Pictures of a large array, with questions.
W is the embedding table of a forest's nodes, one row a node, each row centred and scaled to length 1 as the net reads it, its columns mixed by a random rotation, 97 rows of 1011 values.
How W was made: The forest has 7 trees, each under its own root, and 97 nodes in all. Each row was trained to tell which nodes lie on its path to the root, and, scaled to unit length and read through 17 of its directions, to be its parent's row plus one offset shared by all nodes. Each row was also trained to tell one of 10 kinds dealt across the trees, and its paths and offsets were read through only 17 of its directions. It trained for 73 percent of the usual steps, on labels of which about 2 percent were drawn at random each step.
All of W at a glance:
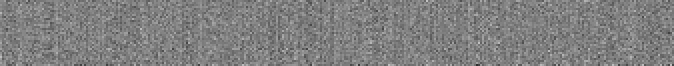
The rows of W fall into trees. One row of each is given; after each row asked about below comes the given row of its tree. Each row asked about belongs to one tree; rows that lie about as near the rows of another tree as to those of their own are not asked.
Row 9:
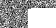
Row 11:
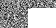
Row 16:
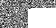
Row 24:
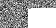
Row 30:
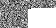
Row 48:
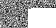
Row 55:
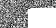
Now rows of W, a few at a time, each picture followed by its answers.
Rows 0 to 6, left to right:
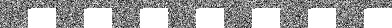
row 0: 55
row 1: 30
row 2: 30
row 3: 30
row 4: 11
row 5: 16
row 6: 16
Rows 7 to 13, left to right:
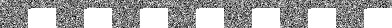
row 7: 16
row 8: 30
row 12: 48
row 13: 24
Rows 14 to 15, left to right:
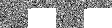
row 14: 11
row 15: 30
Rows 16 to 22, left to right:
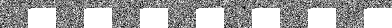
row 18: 48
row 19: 55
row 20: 9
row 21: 11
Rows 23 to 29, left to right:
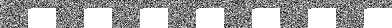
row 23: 9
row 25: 16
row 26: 16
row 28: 24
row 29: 16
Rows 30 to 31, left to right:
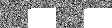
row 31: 48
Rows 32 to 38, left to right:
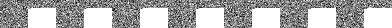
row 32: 24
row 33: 11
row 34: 30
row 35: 11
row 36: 11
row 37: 11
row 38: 30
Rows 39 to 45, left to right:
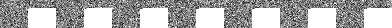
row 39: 11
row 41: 55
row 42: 30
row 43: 16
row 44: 11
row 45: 9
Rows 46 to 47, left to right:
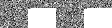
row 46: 11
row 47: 55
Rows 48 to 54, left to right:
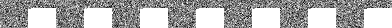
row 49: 48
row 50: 30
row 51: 48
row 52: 24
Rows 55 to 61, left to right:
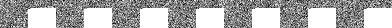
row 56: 11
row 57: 11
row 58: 9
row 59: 9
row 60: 24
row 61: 55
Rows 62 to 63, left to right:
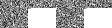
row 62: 30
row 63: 55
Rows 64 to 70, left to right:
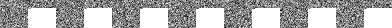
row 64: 24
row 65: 55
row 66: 11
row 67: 16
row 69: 55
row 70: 16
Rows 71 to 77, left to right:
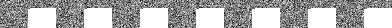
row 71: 11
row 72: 24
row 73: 24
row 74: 24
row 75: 55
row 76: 30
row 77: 30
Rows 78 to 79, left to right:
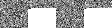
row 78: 55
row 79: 55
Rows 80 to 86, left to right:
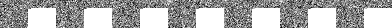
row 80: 16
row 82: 9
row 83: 9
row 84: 9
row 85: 9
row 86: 24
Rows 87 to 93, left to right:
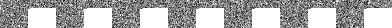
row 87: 55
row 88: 11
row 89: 55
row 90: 48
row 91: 55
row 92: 30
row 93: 9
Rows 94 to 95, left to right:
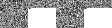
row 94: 30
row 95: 55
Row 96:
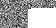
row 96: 30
